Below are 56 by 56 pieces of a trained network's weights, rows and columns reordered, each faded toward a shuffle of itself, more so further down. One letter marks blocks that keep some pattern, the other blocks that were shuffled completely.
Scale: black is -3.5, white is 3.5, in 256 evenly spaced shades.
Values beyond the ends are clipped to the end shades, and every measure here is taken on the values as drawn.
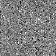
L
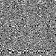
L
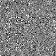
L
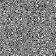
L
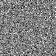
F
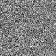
L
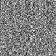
L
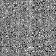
L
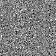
L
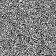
F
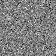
F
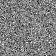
F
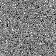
F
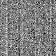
L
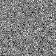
L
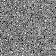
F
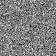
F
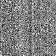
L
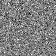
F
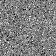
F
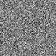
L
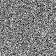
F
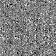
L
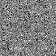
L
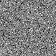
F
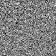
L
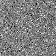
F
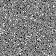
F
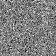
F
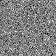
F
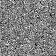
F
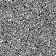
F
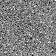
F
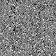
L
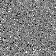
L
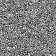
F
